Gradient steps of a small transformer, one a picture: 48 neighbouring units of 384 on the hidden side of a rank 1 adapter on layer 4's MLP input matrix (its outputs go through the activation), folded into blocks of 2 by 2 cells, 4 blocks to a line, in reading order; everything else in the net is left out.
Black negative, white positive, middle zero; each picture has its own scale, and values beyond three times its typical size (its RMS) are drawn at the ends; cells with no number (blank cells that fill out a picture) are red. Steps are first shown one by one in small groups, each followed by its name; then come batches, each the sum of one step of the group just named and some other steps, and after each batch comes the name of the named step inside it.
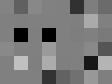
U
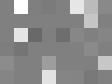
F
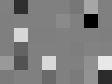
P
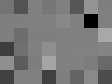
P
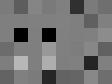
U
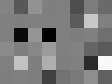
U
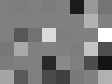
F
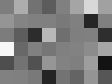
F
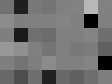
P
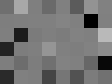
F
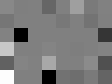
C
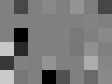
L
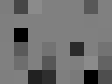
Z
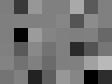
Z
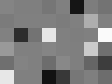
C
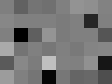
C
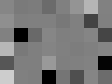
C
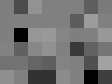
Z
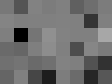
Z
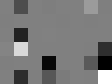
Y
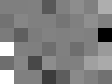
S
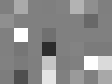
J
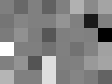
S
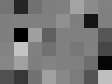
Y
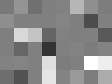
J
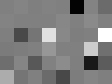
J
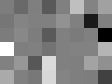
S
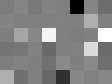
J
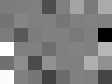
S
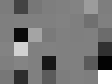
Y
